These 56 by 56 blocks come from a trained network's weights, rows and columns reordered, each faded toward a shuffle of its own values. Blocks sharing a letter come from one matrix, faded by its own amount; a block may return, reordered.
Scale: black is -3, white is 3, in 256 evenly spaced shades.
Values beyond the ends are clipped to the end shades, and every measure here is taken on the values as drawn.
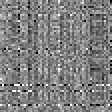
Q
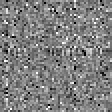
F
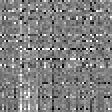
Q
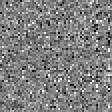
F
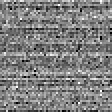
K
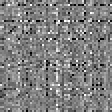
Q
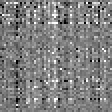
Q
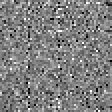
F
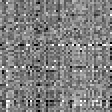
Q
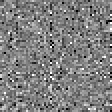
F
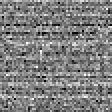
K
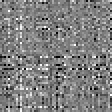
Q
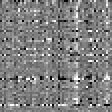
Q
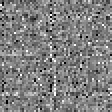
F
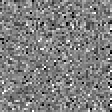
F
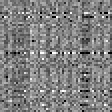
Q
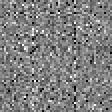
F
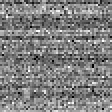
K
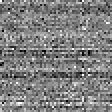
K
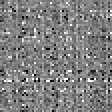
Q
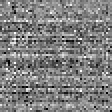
K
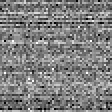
K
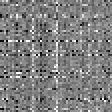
Q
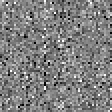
F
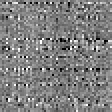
Q
